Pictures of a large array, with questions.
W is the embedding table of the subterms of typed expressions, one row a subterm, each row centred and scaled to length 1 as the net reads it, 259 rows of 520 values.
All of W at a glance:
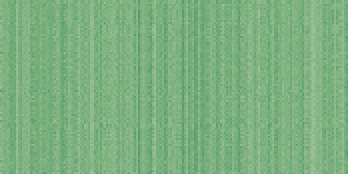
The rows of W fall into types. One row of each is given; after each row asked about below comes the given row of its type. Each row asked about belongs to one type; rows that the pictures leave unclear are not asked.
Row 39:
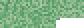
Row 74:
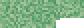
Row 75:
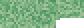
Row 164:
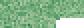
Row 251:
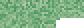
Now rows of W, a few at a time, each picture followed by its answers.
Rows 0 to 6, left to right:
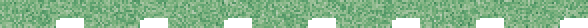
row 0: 75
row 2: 74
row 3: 39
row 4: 75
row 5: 75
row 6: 164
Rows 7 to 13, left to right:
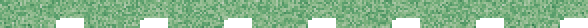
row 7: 164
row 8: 39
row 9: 39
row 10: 251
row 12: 74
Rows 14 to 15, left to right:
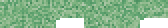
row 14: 39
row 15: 164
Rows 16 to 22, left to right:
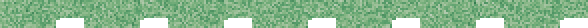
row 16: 74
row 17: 75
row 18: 75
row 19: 74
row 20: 251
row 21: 74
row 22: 75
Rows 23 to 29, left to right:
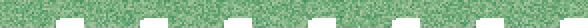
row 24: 75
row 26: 164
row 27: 39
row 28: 74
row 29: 74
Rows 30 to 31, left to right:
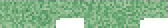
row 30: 75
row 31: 39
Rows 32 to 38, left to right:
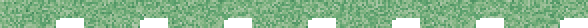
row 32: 74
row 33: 164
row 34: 164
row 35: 74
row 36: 39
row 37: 164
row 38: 251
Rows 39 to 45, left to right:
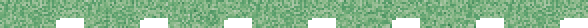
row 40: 39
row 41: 75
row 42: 39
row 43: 251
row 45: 39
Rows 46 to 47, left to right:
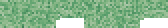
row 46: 75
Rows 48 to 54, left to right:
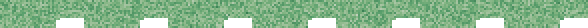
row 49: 75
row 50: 164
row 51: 74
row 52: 75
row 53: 75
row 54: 164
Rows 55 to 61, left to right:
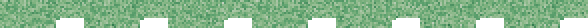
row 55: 251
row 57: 39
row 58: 251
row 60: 164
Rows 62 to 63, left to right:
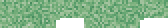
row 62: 74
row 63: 74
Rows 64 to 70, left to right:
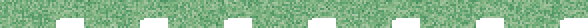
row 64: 39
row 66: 75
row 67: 74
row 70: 75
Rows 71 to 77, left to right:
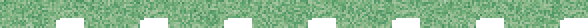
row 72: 164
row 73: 75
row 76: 164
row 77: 75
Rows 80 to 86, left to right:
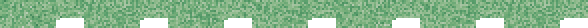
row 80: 75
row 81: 39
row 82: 39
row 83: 75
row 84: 251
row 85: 75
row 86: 39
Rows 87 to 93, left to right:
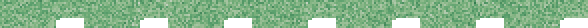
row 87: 164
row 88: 39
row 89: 74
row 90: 39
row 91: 75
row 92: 74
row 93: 251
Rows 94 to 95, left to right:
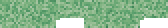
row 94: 75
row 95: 75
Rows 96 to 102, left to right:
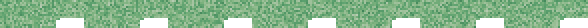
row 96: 39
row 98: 251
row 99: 74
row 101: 74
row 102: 164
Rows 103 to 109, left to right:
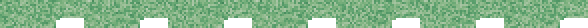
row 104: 251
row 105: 164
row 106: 251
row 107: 75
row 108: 75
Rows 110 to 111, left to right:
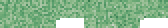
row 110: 39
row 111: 75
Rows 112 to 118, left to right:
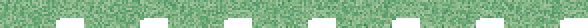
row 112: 39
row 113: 74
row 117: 75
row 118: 75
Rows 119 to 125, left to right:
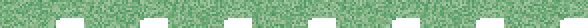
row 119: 164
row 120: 74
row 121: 39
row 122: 39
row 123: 164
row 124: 39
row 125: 74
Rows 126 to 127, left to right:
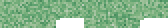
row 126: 74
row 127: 39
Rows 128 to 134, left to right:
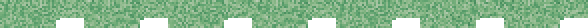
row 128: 39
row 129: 251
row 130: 74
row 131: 251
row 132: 39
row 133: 75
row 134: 164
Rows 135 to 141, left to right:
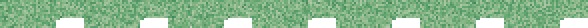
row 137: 39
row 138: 75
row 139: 164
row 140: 164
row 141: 39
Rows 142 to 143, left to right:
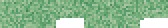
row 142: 74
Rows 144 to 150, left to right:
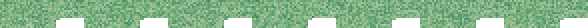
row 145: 74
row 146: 164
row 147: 251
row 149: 39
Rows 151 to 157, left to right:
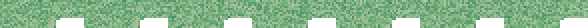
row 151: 164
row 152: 164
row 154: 75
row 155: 164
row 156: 251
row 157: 39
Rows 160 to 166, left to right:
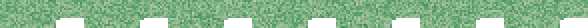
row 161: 74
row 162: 39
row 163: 74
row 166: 164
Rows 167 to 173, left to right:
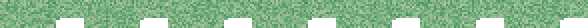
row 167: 251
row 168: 39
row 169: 74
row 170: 164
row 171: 74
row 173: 74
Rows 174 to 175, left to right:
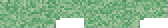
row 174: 251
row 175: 164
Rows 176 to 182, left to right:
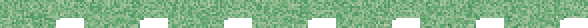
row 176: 39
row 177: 251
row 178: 39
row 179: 75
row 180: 251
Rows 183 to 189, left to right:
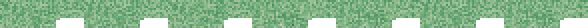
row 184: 39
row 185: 75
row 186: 39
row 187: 39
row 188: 39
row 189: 39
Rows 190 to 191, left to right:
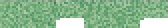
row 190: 74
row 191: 39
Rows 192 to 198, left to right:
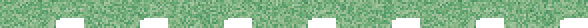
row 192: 164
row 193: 74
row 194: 74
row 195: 164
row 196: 75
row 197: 164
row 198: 75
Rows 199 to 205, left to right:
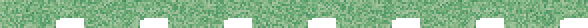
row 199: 74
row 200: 164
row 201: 75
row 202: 74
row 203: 75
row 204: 164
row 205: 75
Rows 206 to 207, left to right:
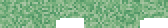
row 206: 74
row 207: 75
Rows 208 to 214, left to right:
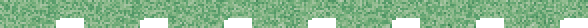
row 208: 75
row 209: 75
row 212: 251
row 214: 74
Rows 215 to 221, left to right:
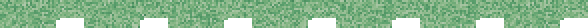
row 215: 251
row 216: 164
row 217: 39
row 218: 164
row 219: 75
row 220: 75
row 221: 251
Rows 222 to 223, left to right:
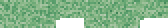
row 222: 75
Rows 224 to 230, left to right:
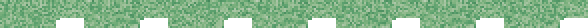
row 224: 39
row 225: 251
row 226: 164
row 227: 251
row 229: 251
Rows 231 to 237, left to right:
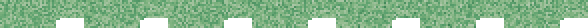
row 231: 39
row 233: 74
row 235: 75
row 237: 251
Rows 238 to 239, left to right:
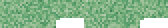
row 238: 74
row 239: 74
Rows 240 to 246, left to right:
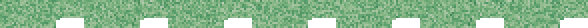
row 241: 75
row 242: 39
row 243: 75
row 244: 74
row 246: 251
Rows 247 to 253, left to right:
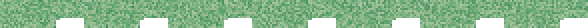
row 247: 74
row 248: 75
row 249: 75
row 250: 74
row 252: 75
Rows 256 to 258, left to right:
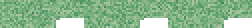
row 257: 74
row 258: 164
